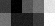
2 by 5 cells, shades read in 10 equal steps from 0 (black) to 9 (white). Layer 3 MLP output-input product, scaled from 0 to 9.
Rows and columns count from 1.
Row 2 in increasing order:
1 1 2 4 9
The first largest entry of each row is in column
5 5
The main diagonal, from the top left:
2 1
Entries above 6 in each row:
1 1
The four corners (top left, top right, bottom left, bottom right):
2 8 4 9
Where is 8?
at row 1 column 5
